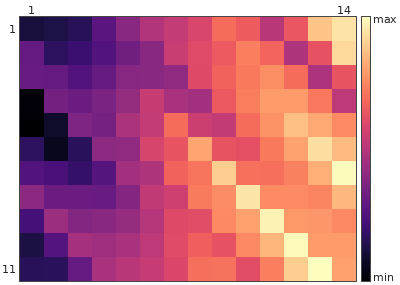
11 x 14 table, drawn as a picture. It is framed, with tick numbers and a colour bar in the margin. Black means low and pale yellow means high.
Lone odd cells: none. Slope: up to the right. Ninth with the highest average: bottom right. Grain: diagonal, down to the right.
